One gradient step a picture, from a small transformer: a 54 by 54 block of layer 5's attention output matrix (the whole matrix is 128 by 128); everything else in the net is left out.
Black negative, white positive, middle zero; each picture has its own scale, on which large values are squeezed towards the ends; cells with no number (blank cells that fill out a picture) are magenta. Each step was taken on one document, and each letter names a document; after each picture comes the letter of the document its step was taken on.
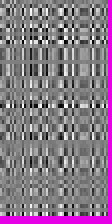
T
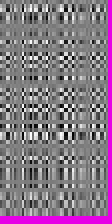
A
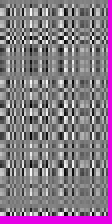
T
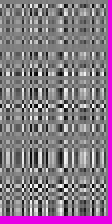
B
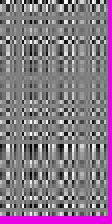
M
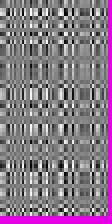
T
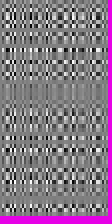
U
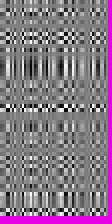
M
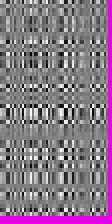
A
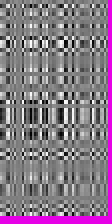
T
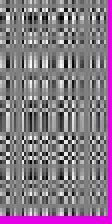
A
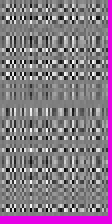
U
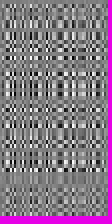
U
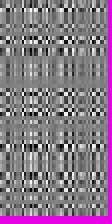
M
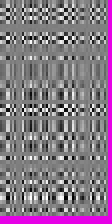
M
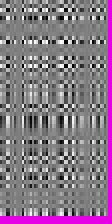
A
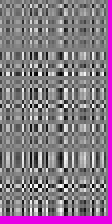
B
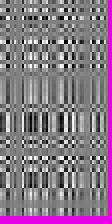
A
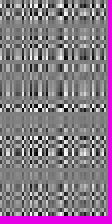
B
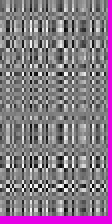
B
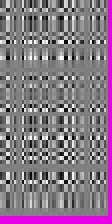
A
